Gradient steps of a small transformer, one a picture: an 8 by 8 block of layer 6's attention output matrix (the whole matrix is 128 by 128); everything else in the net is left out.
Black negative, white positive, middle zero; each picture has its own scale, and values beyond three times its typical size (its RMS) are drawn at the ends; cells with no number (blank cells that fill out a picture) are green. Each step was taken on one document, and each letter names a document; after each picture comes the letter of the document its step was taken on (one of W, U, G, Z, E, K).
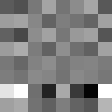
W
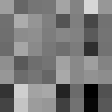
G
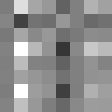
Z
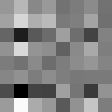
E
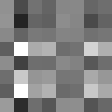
Z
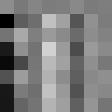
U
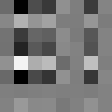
E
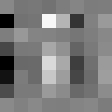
U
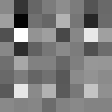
Z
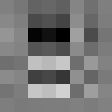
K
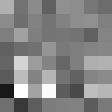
Z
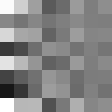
U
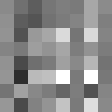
G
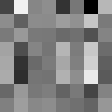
G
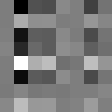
E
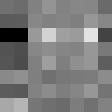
W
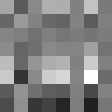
G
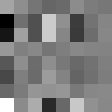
U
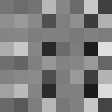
W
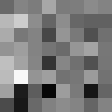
E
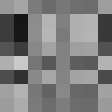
W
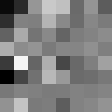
Z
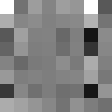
G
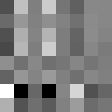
Z
